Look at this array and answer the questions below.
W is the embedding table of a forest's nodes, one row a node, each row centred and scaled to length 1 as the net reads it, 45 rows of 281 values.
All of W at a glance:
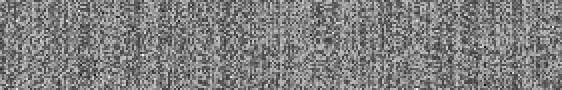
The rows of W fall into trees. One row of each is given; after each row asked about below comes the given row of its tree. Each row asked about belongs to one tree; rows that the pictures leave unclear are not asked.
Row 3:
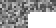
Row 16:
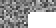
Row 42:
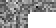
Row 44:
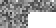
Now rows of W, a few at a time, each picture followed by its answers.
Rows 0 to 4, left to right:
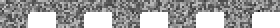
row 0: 44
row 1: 3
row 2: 16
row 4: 16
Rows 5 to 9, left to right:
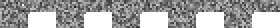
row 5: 16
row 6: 3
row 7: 3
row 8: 16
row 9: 44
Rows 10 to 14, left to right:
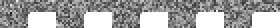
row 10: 44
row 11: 3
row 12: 16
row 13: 16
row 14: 42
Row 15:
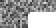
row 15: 16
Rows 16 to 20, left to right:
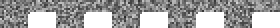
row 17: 3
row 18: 42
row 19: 16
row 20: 16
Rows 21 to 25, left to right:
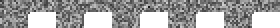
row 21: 16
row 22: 42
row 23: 42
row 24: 42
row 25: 3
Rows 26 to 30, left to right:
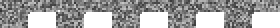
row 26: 3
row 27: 44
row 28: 42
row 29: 42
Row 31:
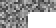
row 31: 42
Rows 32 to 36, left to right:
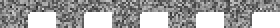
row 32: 3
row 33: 42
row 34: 16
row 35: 16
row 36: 42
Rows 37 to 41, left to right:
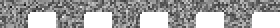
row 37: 3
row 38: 16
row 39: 3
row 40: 44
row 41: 44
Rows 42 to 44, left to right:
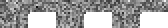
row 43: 3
